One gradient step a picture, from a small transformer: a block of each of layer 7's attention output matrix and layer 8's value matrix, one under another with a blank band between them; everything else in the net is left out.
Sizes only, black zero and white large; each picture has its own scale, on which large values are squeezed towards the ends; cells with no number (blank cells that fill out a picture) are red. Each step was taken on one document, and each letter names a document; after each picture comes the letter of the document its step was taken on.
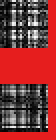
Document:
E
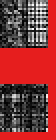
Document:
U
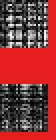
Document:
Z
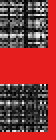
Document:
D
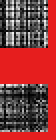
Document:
D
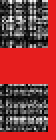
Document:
Z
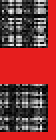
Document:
Z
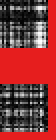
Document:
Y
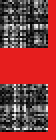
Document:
U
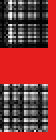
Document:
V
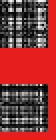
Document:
Z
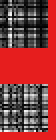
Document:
V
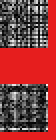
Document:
U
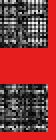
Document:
U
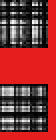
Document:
E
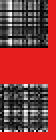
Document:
V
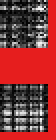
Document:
Y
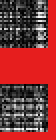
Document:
Y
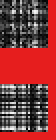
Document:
E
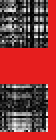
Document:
U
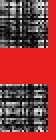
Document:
D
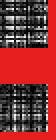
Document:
U
